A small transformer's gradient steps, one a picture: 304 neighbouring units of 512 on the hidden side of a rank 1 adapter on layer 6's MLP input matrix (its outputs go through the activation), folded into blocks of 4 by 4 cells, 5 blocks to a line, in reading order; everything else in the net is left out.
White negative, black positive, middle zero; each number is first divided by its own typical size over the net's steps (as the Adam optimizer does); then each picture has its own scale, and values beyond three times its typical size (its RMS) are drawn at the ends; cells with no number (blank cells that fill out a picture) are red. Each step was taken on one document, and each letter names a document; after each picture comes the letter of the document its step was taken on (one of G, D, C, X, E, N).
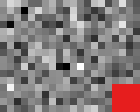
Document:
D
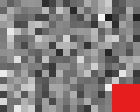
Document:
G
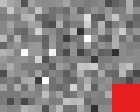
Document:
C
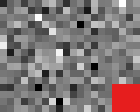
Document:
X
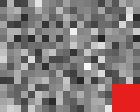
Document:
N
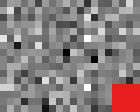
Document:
C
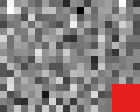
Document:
D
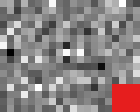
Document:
X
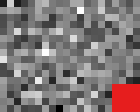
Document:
N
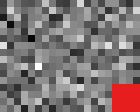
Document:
N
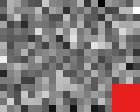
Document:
N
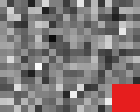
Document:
G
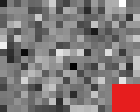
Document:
X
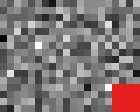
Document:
G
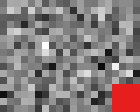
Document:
G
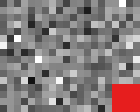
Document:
X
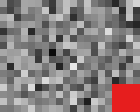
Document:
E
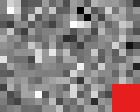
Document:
D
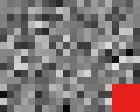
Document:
G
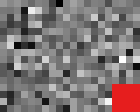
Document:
G
